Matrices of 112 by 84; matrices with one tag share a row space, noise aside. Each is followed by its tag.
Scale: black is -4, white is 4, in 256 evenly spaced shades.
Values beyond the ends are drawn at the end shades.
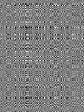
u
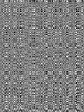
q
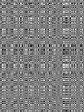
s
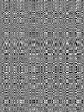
q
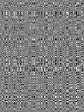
q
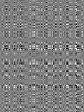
q
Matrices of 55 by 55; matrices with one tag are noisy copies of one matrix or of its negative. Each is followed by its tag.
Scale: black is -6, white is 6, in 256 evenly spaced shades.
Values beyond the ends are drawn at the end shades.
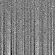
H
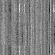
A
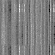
A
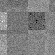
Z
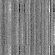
A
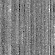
A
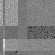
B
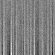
H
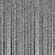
H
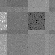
Z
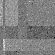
B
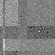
B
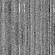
A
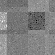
Z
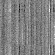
A
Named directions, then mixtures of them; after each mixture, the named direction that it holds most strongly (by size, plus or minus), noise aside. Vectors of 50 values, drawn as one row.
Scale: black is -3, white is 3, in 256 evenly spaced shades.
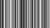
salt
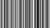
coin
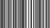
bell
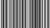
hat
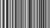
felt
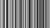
felt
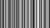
coin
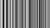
felt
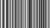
felt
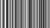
felt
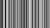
felt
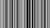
bell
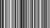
salt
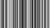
hat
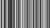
salt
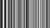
felt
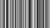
felt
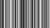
salt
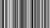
salt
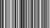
salt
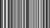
hat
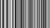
felt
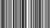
bell
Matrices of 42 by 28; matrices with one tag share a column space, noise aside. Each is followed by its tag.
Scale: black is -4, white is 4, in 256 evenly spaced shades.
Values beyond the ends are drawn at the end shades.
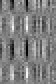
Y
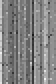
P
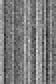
P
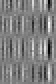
Y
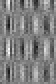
Y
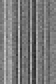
P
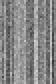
P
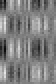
Y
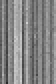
P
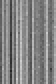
P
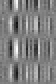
Y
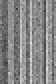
P
